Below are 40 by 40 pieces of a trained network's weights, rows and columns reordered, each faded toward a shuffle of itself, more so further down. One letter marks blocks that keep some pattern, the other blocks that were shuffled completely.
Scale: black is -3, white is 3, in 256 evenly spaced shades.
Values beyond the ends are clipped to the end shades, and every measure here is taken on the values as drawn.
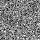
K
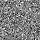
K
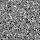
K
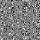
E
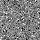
K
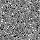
K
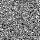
K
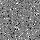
K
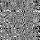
E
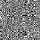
E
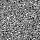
K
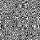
E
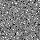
K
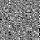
E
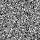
K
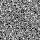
K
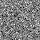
K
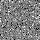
K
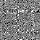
E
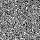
K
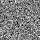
K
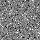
K
